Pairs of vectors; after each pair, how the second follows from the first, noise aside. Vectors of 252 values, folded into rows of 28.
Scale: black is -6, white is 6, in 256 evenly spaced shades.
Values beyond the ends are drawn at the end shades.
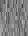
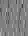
partly zeroed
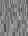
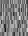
scaled up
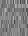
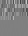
partly zeroed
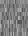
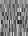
scaled up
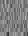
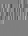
partly zeroed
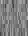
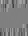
partly zeroed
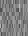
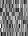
scaled up
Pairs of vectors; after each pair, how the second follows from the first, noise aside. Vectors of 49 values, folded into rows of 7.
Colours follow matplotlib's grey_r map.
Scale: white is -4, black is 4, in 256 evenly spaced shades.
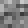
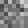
sign-scrambled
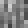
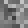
shuffled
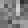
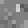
partly zeroed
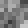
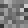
shuffled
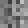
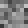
shuffled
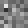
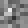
shuffled
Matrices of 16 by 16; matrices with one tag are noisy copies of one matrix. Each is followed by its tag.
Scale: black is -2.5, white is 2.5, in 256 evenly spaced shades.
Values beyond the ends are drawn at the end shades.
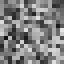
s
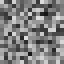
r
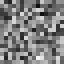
r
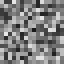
r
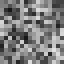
s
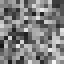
s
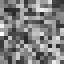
s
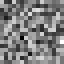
r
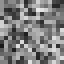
s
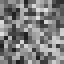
s
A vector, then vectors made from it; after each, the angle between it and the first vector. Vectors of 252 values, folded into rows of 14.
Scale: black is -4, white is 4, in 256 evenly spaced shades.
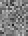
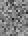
partly aligned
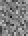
orthogonal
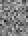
orthogonal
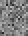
nearly parallel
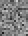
partly aligned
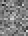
partly opposed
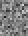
partly opposed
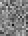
nearly parallel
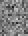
orthogonal
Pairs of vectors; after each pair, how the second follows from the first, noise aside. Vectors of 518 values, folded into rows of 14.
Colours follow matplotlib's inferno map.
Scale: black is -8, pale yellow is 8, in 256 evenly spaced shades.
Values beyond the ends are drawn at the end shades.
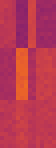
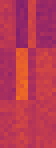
copied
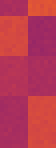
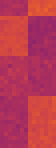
copied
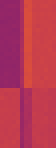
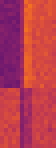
scaled up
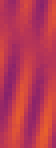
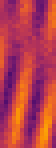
scaled up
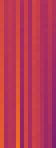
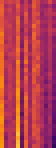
scaled up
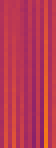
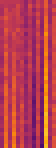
scaled up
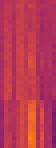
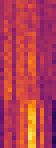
scaled up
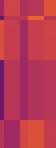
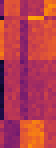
scaled up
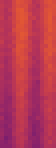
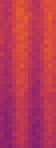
copied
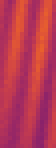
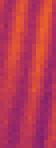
copied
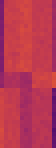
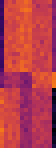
scaled up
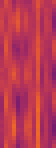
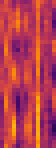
scaled up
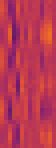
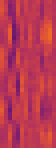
copied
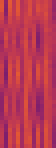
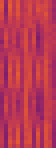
copied
